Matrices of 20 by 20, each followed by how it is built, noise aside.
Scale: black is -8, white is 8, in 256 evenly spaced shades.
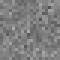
noise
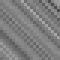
Toeplitz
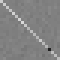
diagonal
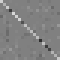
diagonal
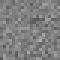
noise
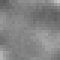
smooth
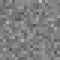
noise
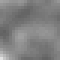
smooth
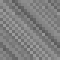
Toeplitz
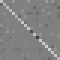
diagonal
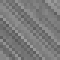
Toeplitz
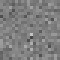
noise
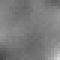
smooth
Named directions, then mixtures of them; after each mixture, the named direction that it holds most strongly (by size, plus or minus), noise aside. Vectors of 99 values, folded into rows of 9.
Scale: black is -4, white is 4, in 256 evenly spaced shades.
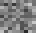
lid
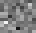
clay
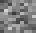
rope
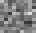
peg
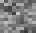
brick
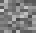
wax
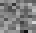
lid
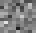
clay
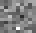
clay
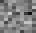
peg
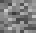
rope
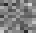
lid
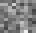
lid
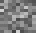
wax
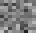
lid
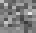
peg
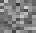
wax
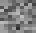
rope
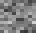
brick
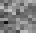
brick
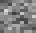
rope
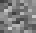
rope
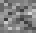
peg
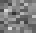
rope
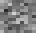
rope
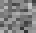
lid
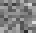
lid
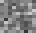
peg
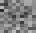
wax
